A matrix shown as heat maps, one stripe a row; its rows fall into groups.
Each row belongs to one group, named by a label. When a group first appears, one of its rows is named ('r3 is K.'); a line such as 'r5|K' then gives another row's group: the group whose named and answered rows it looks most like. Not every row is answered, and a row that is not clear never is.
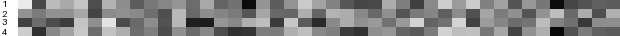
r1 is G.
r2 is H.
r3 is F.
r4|G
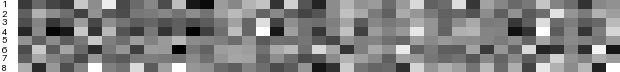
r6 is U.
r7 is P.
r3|F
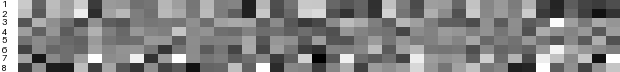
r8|F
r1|G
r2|G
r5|U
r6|P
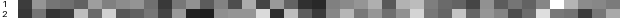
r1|P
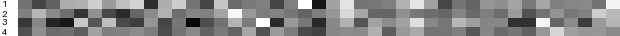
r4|P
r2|P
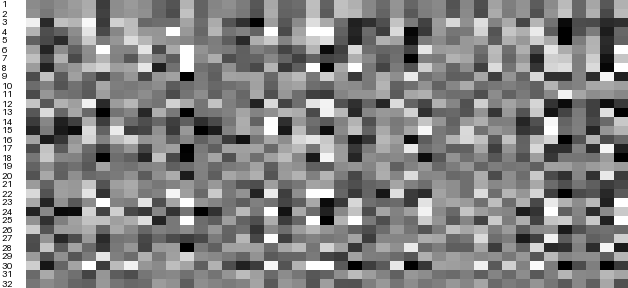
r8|H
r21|G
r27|F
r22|G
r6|H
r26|G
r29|H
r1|H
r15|F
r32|U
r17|U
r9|U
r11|P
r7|H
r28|U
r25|H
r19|P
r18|U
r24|F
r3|G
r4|G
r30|G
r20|U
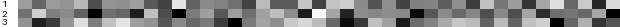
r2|U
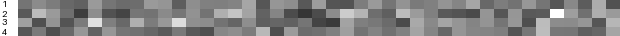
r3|H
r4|F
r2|P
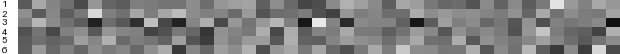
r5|F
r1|P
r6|U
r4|F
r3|U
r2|H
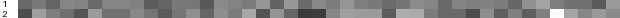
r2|P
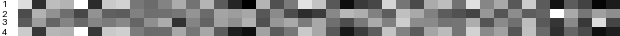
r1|G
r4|G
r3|U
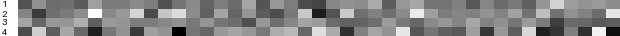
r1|P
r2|H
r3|G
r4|U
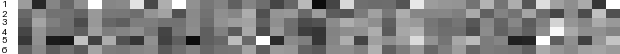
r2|U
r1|H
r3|P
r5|F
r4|P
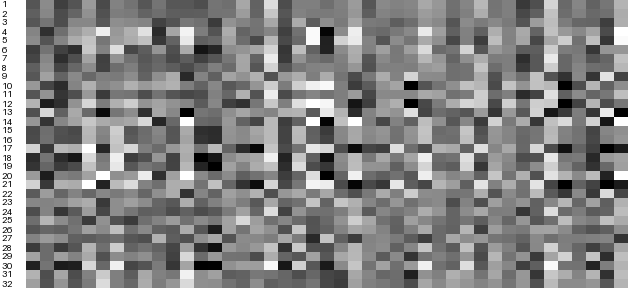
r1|F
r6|F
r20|H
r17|G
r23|H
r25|P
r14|H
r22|U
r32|H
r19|F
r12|G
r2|F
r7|F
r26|F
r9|U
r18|F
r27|U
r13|U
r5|H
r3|F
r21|G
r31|H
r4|H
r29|H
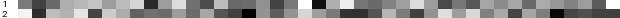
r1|H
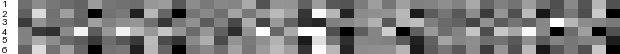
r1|U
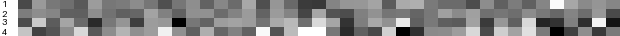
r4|G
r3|U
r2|U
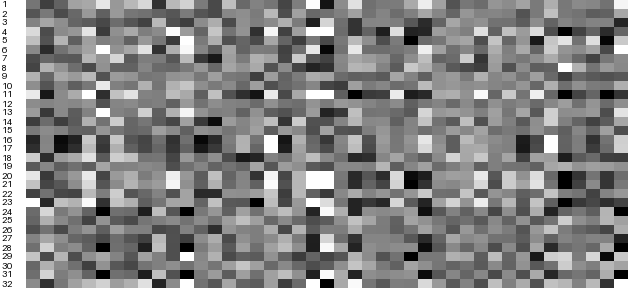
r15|U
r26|F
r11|G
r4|G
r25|P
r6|H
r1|H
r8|P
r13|H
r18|G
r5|H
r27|U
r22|F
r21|G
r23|G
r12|H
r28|U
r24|U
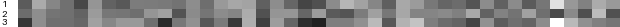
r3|P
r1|P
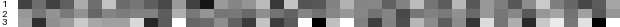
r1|F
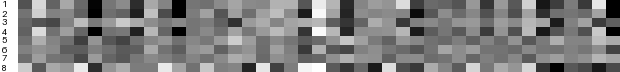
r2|U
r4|U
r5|P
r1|U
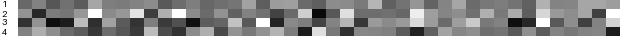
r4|U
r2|H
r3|F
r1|P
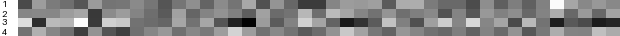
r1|P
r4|P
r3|G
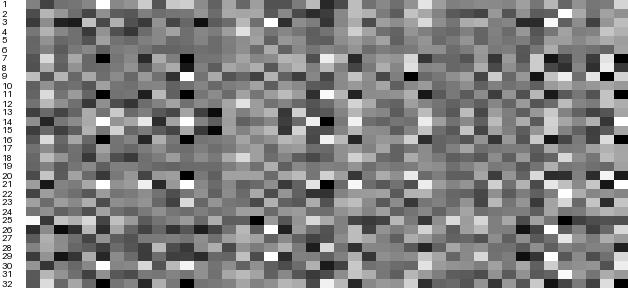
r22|P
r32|U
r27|P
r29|F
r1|H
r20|U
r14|H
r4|P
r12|P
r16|U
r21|H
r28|U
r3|F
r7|U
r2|P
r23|H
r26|F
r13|F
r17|P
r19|F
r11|U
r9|H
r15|F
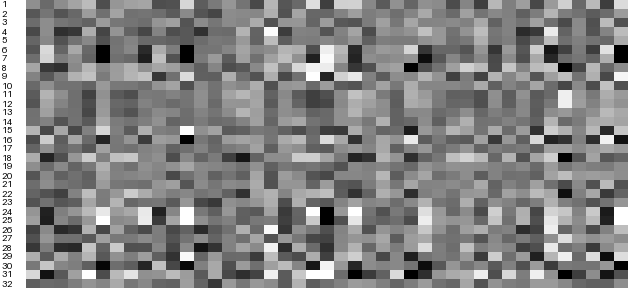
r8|G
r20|P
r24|H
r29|H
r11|P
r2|F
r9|H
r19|H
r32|F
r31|G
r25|H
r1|H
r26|F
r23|F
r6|U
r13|P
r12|P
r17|P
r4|F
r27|P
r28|F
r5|F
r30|U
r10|U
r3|U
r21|U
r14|P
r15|H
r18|G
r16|U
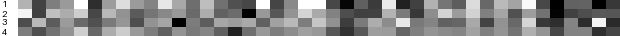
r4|G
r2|G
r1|G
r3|U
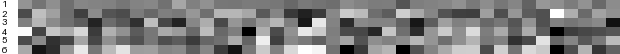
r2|P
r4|G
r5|F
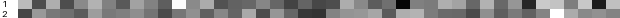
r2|P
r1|H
